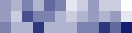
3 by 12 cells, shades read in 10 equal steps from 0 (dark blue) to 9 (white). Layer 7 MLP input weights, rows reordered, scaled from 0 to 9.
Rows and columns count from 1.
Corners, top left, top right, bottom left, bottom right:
5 9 4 0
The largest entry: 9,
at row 1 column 12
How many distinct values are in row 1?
7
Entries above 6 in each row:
5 3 0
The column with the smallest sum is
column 4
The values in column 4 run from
1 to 6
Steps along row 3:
up same down up same same down same down up down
